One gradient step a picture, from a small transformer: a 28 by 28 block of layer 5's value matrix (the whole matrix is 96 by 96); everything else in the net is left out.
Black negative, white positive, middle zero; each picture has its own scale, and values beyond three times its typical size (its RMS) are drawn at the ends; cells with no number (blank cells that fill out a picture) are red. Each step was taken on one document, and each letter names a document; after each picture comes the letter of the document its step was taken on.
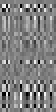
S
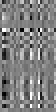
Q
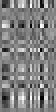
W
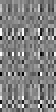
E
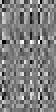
Q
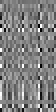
E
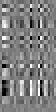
Q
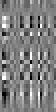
Q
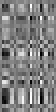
W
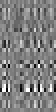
S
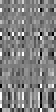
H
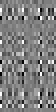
H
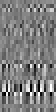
S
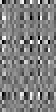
Q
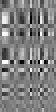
W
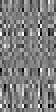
E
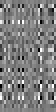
H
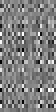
H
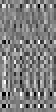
S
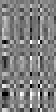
Q
